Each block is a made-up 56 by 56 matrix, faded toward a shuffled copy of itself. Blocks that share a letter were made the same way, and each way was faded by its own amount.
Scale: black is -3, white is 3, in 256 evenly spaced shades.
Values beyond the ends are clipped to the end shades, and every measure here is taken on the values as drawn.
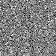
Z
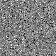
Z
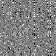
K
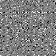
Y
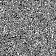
Z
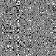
K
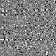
Y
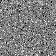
Z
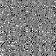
Y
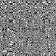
Y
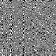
K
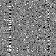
K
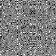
K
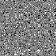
Y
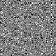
K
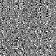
K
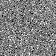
Z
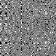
K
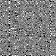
K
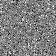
Z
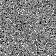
Z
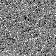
Z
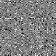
Y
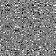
Y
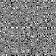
K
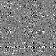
Y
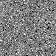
Z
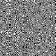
K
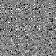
Y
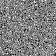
Z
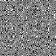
K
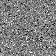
Z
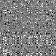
Y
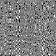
K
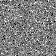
Z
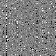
K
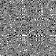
Y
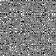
Y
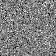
Z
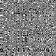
Y
